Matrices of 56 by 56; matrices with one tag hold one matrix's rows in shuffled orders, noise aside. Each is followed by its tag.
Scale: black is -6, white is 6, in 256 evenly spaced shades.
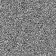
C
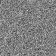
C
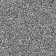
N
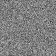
N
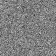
C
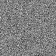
C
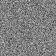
N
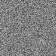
C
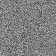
C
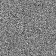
C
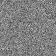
N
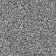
C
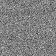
N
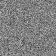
C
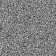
C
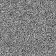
N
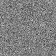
N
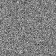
C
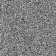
C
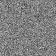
C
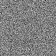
N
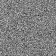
C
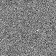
N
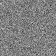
N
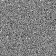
N
